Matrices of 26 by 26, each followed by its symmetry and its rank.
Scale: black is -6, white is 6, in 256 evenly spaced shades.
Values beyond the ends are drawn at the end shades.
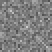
symmetric, full rank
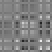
symmetric, rank one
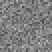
neither, full rank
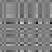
neither, rank one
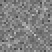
symmetric, full rank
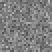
neither, full rank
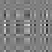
neither, rank one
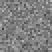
neither, full rank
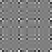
symmetric, rank one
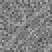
symmetric, full rank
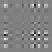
symmetric, rank one
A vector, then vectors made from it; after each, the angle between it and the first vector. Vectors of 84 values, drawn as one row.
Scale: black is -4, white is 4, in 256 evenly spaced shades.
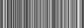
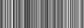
partly aligned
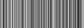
nearly opposite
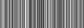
orthogonal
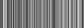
nearly parallel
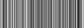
nearly opposite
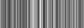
orthogonal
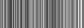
partly aligned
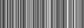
orthogonal
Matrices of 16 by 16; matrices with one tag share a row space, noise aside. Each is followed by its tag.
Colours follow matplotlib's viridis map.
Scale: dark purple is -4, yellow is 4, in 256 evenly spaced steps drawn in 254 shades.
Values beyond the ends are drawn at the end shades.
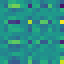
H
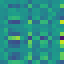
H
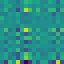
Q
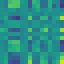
H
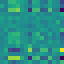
H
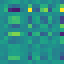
H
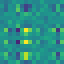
Q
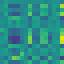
H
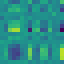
H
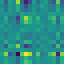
Q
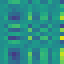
H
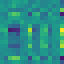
H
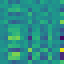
H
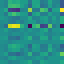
H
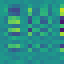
H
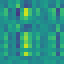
Q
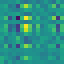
Q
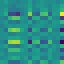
H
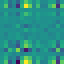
Q
